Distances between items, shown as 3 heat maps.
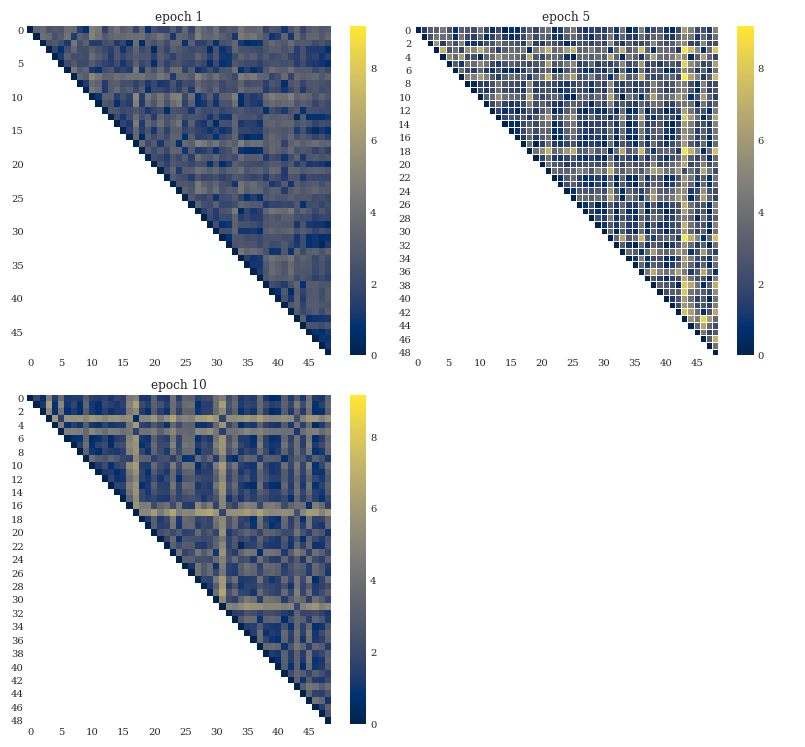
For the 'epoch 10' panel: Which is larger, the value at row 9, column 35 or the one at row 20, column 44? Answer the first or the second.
the first
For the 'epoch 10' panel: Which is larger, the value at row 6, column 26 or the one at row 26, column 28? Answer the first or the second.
the first
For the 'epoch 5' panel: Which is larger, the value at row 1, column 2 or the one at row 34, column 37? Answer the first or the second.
the first
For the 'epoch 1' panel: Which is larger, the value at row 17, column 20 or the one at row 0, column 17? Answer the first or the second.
the first
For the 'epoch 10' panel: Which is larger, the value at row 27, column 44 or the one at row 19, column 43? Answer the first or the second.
the second
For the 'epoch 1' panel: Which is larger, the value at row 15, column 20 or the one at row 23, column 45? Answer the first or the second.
the second
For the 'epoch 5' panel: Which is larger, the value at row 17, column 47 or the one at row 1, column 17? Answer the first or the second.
the second
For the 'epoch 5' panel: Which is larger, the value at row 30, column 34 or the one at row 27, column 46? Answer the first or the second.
the second
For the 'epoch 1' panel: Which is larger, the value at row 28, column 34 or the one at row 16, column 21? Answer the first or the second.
the second
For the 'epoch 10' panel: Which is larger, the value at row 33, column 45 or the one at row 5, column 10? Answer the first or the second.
the second
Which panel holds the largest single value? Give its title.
epoch 5
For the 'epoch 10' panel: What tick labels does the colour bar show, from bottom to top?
0, 2, 4, 6, 8
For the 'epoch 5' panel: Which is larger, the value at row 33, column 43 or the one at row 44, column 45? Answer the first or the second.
the first
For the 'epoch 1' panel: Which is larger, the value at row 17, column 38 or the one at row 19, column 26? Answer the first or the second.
the first
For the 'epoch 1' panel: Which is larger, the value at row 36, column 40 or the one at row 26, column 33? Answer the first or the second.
the first
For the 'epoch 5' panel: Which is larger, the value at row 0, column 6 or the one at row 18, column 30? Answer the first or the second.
the second
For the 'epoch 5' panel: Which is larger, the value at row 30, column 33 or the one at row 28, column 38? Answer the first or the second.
the second
